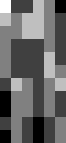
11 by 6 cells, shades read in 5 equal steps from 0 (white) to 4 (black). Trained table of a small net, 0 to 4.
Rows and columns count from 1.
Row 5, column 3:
3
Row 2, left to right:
1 2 1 1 2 3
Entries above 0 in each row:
5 6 6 6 6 6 6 6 6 6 6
